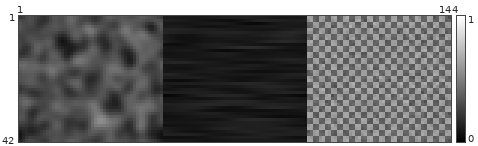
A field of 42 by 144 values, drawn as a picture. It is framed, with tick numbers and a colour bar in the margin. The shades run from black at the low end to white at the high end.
It is made of 1 by 3 panels. Panel 1,1: low, blotchy. Panel 1,2: very low, streaked across, faint in contrast. Panel 1,3: middling, checkered, strong in contrast.
